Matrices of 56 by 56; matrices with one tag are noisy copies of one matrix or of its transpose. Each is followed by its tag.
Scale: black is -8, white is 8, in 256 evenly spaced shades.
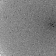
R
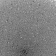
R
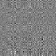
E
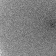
R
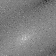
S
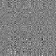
E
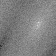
S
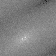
S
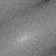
S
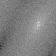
S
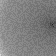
R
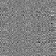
E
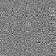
E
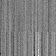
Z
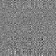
E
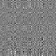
E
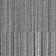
Z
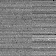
Z
